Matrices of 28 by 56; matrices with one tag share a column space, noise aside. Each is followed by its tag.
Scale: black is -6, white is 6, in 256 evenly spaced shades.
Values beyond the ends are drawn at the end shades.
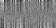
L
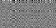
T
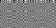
T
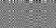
T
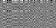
T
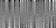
L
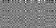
T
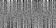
L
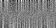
L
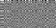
T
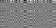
T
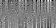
L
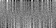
L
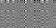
T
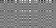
T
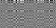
T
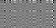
T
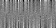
L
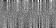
L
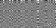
T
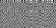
T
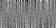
L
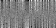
L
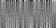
L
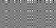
T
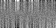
L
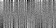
L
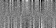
L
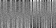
L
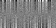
L
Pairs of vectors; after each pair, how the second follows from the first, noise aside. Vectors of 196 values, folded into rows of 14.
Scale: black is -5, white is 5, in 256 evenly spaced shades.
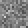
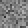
negated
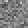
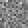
sign-scrambled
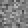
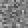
negated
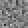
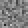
copied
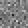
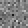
copied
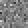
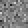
negated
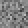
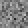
copied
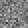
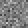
negated
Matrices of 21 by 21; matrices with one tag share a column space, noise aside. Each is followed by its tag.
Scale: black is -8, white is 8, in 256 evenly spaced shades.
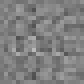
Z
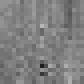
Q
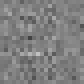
Z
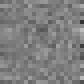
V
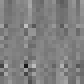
Q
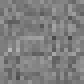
Z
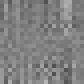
Q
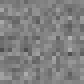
Z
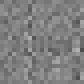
Z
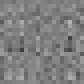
Z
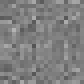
V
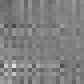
Q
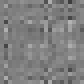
V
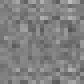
V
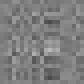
Z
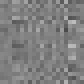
V
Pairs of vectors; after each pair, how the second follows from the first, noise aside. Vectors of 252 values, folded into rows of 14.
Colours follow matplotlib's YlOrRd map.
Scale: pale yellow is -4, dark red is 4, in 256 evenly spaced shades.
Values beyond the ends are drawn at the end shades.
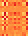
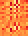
wrapped around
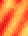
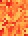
sign-scrambled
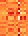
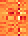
copied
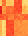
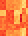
wrapped around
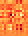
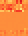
partly zeroed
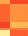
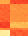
copied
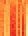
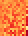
sign-scrambled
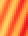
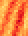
wrapped around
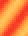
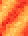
wrapped around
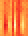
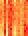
wrapped around
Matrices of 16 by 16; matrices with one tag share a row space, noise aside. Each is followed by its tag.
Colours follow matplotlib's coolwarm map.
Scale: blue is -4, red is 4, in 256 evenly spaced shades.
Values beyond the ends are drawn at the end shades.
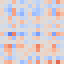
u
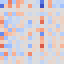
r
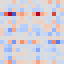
u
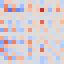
r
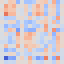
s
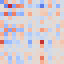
r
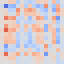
s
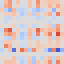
u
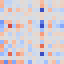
r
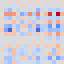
u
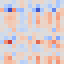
u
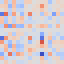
r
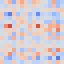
u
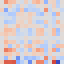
s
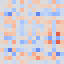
u
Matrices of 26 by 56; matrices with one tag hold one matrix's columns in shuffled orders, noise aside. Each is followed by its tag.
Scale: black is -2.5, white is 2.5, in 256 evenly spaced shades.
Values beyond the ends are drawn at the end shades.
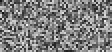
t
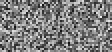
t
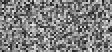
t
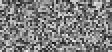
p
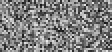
t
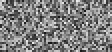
p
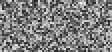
p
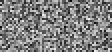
t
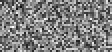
t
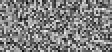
p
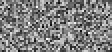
p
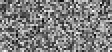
t
